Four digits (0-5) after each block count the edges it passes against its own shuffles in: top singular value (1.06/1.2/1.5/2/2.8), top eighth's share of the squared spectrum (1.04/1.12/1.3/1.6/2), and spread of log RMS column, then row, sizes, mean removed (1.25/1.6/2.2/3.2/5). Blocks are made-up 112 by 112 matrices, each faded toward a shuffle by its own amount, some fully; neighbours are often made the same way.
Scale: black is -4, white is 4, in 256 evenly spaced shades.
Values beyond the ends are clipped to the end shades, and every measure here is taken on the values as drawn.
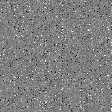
3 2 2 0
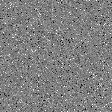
3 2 1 0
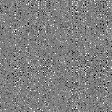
4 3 3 2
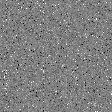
2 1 1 0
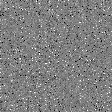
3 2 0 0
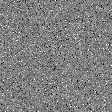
2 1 0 0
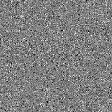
4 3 1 1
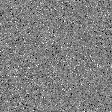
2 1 0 0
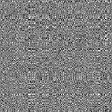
5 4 3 3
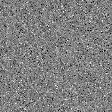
2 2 1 0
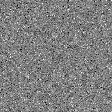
3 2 0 0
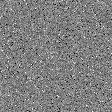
0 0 0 0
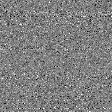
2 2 0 3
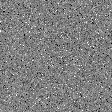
0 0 0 0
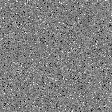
0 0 0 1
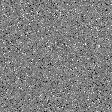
1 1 0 0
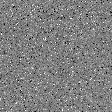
0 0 0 0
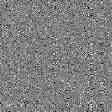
4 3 2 2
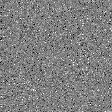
3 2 1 0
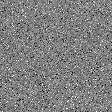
2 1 0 0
